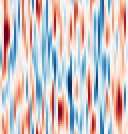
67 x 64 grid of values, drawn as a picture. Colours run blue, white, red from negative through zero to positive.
No overall slope runs across the table. The ninth with the lowest average is the centre. The halves do not mirror each other. Streaks run downward.
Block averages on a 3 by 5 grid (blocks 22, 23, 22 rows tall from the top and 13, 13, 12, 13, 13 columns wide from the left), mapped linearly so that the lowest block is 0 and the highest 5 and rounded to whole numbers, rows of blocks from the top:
42524 | 30012 | 33424
